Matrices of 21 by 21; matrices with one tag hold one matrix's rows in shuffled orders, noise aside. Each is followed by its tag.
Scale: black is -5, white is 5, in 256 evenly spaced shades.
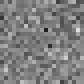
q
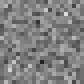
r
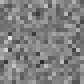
r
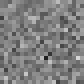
q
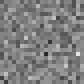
q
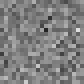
q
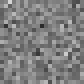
r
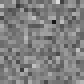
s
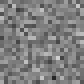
s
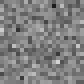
s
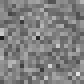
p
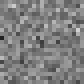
p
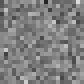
q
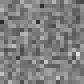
p
